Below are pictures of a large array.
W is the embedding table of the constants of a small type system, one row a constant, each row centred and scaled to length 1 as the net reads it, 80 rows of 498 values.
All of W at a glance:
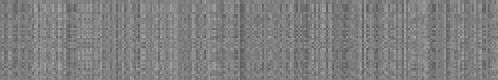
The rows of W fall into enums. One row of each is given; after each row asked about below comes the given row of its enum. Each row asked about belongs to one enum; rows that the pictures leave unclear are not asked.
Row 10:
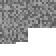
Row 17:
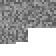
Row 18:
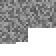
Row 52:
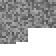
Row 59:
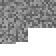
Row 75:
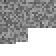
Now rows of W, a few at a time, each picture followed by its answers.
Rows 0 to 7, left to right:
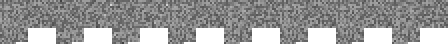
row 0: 10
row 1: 75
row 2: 75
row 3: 10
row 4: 59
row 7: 59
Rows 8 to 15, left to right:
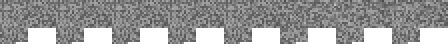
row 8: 10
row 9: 10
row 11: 10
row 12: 10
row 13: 75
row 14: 52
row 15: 17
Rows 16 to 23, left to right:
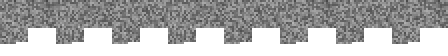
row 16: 52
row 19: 17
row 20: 18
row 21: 52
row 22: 18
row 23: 52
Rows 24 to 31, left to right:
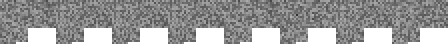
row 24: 52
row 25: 10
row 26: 10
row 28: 52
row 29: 75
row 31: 59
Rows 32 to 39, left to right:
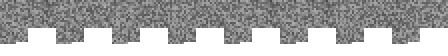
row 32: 52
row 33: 18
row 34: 59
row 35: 10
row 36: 52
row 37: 52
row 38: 10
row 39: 75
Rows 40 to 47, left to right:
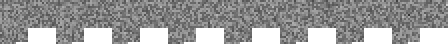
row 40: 10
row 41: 59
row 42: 18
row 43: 75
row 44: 18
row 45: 52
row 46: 18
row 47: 75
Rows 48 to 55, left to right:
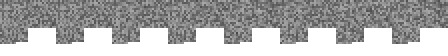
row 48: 10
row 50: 59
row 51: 17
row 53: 59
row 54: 18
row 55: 52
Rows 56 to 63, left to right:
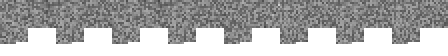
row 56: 52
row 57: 59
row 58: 52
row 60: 75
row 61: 10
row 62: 59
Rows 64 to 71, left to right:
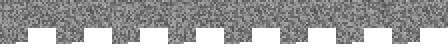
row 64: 10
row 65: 18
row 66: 17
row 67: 59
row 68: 18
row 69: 18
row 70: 52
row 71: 18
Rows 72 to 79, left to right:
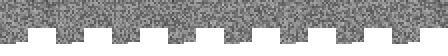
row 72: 52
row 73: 10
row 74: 10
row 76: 18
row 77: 59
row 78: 18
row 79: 52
